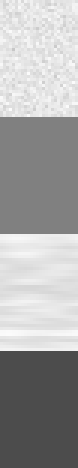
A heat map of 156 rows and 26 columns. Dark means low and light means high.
It is made of 4 by 1 panels. Panel 1,1: very high, fine-grained, faint in contrast. Panel 2,1: middling, flat. Panel 3,1: very high, streaked across, faint in contrast. Panel 4,1: low, flat.
